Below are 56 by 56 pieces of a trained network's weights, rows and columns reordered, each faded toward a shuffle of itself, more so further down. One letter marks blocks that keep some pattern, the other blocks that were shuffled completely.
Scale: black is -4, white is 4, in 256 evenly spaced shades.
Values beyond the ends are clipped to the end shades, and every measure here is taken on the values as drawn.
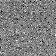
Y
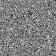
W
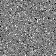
W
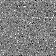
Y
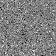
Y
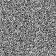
W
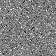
W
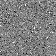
W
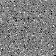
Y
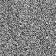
Y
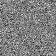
W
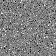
W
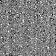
Y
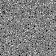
W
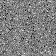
W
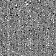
Y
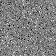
W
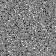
W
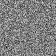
W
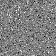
W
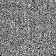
Y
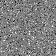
W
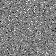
W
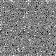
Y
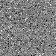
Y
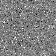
W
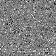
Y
